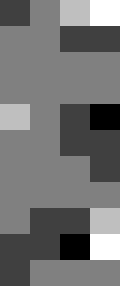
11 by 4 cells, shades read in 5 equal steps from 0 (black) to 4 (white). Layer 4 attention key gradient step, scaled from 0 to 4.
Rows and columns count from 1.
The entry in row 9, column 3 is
1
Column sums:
20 20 17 22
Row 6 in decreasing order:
2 2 1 1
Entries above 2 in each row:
2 0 0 0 1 0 0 0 1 1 0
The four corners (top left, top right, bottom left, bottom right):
1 4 1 2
